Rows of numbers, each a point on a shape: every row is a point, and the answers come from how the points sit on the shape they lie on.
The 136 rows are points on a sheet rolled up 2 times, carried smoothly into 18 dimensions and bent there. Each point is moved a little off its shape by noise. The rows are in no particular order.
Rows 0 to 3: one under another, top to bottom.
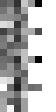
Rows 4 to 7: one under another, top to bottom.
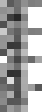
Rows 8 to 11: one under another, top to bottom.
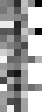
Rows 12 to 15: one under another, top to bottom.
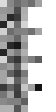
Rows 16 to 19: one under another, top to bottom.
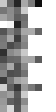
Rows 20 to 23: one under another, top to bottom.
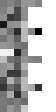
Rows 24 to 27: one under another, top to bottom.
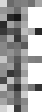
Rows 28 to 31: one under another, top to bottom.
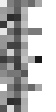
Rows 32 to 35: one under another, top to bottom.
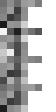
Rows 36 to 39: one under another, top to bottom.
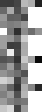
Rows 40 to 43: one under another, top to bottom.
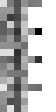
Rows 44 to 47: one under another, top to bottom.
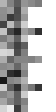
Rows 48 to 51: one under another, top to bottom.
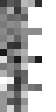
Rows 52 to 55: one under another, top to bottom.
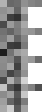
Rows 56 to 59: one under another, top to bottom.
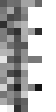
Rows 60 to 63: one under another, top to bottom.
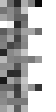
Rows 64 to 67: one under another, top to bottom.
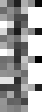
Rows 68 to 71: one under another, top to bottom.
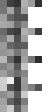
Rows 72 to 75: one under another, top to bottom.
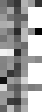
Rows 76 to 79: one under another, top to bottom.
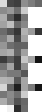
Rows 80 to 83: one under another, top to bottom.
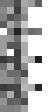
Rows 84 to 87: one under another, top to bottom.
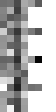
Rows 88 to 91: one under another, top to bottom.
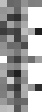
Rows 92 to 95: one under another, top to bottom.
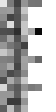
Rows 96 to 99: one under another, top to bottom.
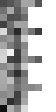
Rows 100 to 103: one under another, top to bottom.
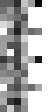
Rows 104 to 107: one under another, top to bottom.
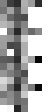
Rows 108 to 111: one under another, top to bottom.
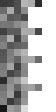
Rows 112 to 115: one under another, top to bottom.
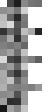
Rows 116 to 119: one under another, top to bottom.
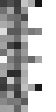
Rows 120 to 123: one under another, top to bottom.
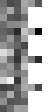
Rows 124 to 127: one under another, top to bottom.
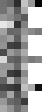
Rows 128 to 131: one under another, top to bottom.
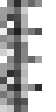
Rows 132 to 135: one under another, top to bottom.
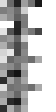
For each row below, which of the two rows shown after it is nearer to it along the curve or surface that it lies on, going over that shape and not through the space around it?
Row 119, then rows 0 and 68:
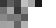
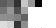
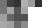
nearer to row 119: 0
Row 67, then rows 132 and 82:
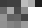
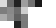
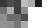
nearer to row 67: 82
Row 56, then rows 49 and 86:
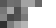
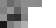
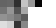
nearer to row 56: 49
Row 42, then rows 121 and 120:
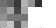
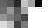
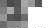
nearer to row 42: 120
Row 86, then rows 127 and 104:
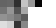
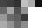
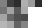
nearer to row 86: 127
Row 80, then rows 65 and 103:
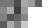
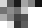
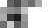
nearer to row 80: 103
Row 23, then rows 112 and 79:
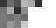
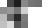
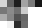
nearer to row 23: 79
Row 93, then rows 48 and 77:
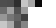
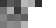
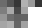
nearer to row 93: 48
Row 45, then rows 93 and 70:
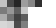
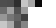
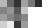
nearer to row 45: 70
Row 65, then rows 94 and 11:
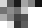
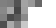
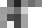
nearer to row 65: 11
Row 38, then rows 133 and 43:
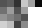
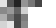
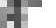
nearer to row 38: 133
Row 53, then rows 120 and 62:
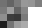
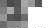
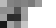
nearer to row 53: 62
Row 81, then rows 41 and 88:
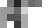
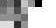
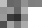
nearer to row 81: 88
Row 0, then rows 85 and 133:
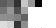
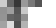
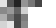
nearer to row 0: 133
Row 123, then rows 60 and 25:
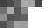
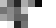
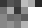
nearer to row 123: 25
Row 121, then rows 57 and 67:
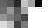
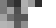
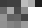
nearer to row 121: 67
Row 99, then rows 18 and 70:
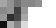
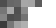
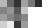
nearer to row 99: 18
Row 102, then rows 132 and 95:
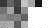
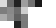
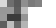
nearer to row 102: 132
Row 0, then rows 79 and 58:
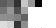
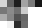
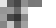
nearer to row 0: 79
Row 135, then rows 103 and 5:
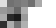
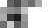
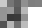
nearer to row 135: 103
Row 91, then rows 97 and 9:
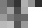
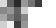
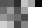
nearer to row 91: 97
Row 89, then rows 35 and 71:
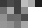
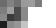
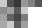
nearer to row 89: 35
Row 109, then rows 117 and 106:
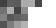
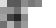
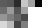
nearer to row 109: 106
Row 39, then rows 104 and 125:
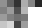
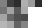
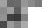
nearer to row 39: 104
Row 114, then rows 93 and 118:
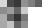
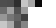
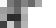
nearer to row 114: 118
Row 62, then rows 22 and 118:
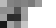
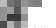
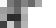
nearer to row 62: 118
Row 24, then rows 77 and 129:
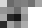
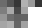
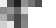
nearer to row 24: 129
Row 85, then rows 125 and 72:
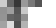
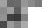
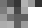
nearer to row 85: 125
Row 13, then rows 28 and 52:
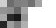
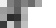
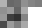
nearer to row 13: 28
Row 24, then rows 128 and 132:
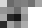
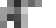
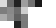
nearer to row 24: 128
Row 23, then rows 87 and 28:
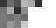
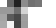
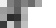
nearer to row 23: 28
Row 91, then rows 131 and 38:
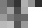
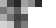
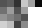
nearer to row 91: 131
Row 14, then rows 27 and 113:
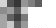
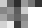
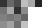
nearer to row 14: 27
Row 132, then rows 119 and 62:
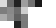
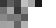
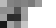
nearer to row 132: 119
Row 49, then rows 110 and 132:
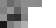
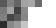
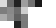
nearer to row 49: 110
